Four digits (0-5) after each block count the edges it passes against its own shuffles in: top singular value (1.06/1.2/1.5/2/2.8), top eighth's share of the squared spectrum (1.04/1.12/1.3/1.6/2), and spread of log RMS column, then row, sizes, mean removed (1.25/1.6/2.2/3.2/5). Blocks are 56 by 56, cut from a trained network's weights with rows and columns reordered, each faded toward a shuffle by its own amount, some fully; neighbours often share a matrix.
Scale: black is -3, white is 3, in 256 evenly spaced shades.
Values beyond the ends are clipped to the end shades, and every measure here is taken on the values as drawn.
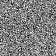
1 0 0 0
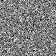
1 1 0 0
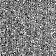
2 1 0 0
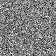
0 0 0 0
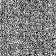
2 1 0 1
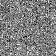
1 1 0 0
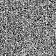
1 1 0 0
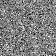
0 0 0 0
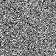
0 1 0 0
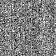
2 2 0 1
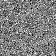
0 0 0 0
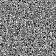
1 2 0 0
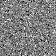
0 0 0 0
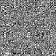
3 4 2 2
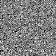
2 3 1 1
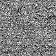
1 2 1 0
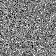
0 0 0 0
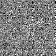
2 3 2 0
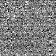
2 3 2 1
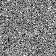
0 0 0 0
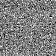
0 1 1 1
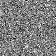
1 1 0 0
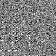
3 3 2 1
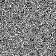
1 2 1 0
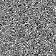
1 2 1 0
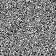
1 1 0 0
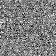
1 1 0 0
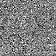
1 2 2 0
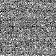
2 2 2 1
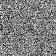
1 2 1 0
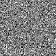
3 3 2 1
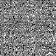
2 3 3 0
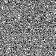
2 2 1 0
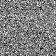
1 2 1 0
